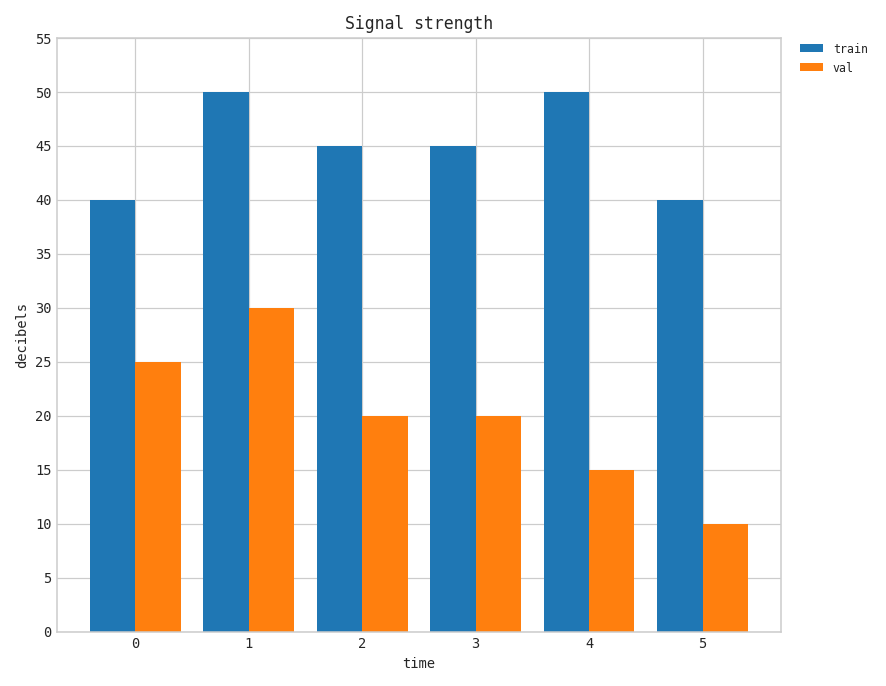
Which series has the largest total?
train
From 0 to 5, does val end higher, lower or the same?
lower
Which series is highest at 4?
train
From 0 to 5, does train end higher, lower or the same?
the same
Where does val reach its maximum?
1
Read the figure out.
Title: Signal strength
x-axis: time, ticks 0 1 2 3 4 5
y-axis: decibels, ticks 0 5 10 15 20 25 30 35 40 45 50 55
Legend: train, val
Values:
train: 40 50 45 45 50 40
val: 25 30 20 20 15 10
